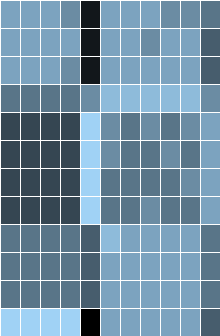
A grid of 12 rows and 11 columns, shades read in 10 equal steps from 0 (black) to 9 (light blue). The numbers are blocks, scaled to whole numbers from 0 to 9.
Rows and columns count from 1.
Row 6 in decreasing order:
9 7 6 6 5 5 5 3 3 3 3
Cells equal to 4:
6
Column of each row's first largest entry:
1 1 1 6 5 5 5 5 6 6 6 1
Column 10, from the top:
6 7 7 8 6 5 6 5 7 7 7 7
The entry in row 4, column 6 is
8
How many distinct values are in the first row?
4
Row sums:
66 67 67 72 56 55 54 54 65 64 64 75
